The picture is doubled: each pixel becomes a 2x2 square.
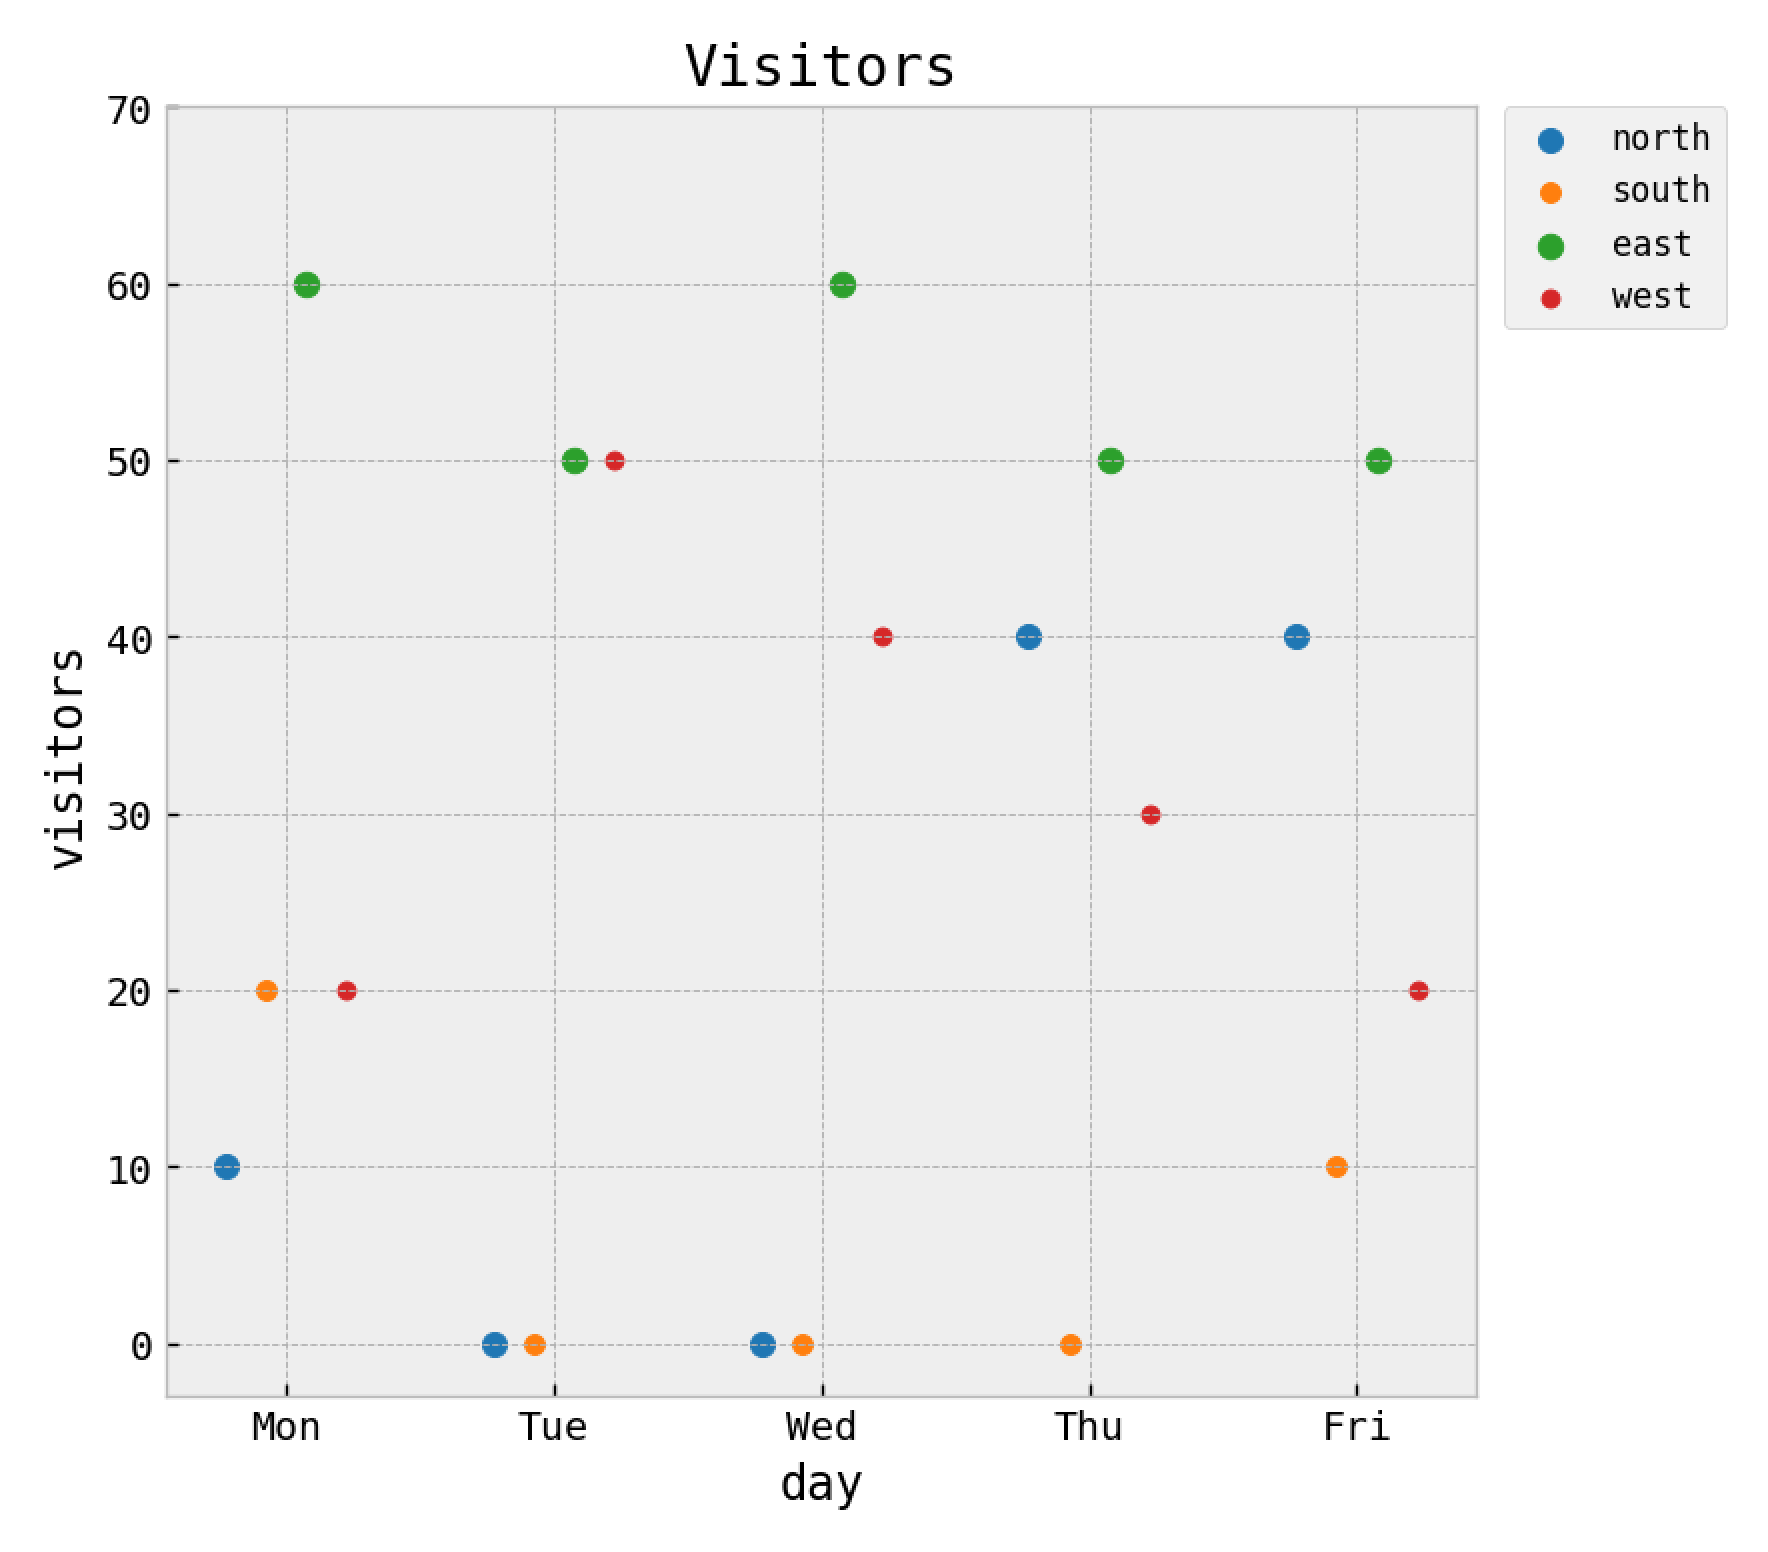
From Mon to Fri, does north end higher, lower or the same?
higher
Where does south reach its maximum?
Mon
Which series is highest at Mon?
east
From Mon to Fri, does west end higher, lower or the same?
the same
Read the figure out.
Title: Visitors
x-axis: day, ticks Mon Tue Wed Thu Fri
y-axis: visitors, ticks 0 10 20 30 40 50 60 70
Legend: north, south, east, west
Values:
north: 10 0 0 40 40
south: 20 0 0 0 10
east: 60 50 60 50 50
west: 20 50 40 30 20
